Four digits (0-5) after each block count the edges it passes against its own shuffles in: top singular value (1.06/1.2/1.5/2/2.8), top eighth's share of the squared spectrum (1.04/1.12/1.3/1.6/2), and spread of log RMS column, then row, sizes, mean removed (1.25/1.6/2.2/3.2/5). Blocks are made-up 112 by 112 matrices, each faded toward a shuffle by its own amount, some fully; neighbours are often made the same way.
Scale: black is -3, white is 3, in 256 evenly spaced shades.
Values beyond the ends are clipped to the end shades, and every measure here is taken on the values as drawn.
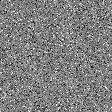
0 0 0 0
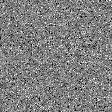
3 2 0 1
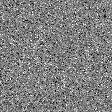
0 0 0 0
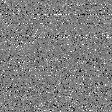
2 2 0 3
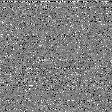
2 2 0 3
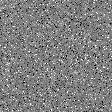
1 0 0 0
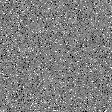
2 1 0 0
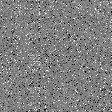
3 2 1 0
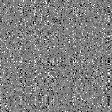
4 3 2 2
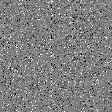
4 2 1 0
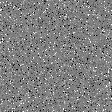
2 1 0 0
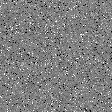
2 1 0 0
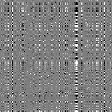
5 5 4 4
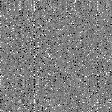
4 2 1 1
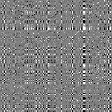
5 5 4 4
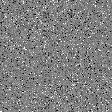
3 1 0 0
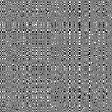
5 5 4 4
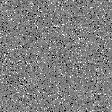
4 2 1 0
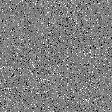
3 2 1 0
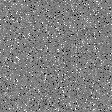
3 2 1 0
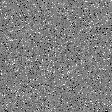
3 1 0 0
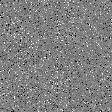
3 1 1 0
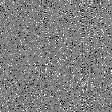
4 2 1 0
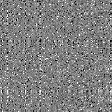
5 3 2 2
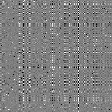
5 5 4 3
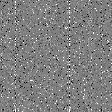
4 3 2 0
